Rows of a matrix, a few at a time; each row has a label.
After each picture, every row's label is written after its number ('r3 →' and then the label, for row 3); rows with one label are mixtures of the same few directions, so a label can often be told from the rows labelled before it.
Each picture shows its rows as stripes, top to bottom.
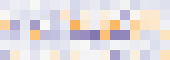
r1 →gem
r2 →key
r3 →gem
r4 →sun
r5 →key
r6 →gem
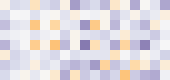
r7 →gem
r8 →gem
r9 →key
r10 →key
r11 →key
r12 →gem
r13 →sun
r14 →key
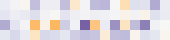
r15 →key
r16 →sun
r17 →key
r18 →sun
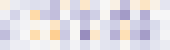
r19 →key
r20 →sun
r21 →key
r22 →key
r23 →key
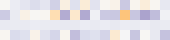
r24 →key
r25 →key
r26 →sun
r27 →gem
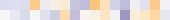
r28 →key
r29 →key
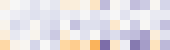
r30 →sun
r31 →key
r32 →gem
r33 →sun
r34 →sun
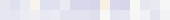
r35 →sun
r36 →sun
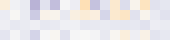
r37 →key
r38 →sun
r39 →sun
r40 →sun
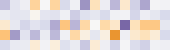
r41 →key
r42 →gem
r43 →key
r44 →gem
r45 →key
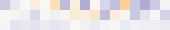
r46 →key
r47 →sun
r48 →gem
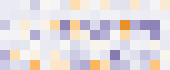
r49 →gem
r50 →gem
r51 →key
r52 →key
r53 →key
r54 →gem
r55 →key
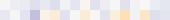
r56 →key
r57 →sun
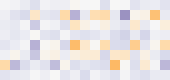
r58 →sun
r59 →key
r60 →gem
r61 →sun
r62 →gem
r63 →sun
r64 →gem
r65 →key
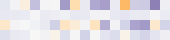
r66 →key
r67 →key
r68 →sun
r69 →key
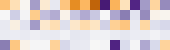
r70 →sun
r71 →sun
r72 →sun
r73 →key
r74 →gem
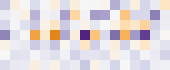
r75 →gem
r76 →key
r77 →sun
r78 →key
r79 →key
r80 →gem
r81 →key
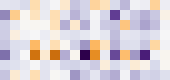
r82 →key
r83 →gem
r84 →key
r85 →gem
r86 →key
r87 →key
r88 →sun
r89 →gem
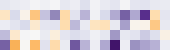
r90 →key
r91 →sun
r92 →key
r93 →gem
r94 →gem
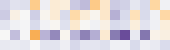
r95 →key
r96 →gem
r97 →gem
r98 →sun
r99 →gem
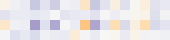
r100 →key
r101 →sun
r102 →key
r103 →gem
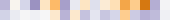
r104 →sun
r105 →key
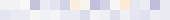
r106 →key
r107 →key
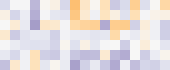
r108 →gem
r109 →gem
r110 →sun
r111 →gem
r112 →key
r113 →sun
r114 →gem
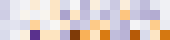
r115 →key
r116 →key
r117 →key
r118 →gem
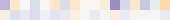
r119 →gem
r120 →gem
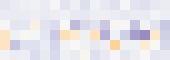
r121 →key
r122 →key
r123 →gem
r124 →sun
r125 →gem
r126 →key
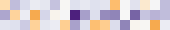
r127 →gem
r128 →gem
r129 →key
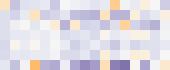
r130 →gem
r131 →sun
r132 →key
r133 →sun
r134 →gem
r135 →sun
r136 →sun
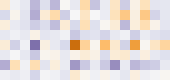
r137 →key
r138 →sun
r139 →key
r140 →gem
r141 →gem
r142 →sun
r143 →gem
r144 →gem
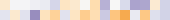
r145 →sun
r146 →sun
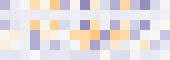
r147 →key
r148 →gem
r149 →key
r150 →sun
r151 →key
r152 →sun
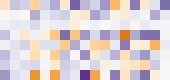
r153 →gem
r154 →key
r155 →gem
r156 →key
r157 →key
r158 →key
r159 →sun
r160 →key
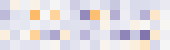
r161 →gem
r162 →key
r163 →sun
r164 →sun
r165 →sun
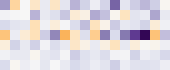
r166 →gem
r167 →key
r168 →key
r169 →sun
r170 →gem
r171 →gem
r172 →gem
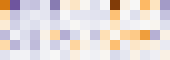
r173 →gem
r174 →gem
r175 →gem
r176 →sun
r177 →gem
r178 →gem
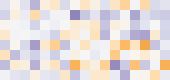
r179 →sun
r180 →gem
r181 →sun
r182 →sun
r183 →sun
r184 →gem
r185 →gem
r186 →key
